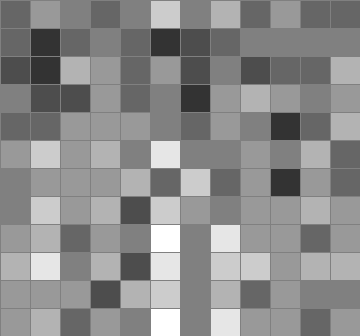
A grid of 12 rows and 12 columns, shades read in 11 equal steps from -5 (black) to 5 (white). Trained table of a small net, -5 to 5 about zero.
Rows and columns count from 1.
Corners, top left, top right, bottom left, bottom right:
-1 -1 1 1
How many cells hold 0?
30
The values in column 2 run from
-3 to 4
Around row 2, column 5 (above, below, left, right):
0 -1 0 -3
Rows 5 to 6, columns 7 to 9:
-1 1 0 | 0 0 1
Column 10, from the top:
1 0 -1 1 -3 0 -3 1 1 1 1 1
